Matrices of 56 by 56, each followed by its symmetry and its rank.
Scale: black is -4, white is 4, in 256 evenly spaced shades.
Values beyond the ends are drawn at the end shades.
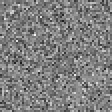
symmetric, full rank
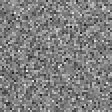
antisymmetric, full rank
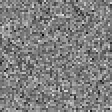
neither, full rank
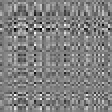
neither, rank two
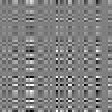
neither, rank one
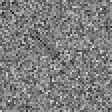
symmetric, full rank
